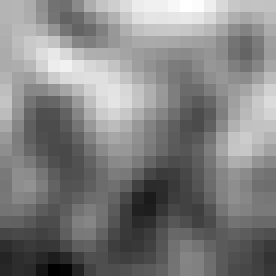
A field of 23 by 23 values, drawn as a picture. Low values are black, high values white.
Average level on the scale: 50%. Slope: up to the top. Grain: blotchy. Lone odd cells: none.
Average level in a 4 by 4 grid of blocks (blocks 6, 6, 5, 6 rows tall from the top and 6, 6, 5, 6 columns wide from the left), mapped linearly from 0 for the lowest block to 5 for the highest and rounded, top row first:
5 4 5 4 | 3 5 2 4 | 2 2 0 3 | 0 1 1 1
